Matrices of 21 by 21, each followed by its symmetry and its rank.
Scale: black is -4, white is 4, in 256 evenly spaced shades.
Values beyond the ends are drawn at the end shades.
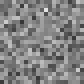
neither, full rank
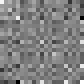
symmetric, rank three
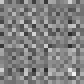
symmetric, rank three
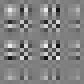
symmetric, rank one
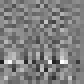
neither, rank three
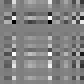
neither, rank one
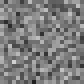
neither, full rank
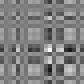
symmetric, rank one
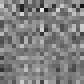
neither, rank three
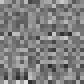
neither, rank three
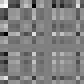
symmetric, rank one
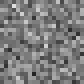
neither, full rank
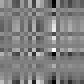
neither, rank one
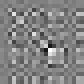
symmetric, rank three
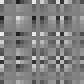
symmetric, rank one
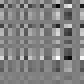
neither, rank one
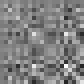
symmetric, rank three
